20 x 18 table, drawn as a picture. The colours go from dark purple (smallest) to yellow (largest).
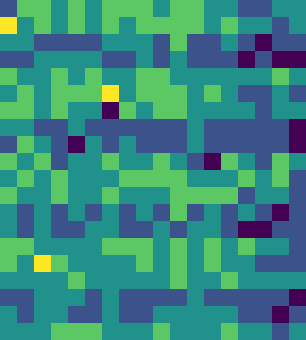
Stripes: horizontal, repeating 4 times. Seam: vertical, 80% of the way across, the left part higher. Odd rows or columns: none. Average level on the scale: 50%.
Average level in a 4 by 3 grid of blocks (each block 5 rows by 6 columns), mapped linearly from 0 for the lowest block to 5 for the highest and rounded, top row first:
4 5 0
4 3 0
4 5 2
4 3 1
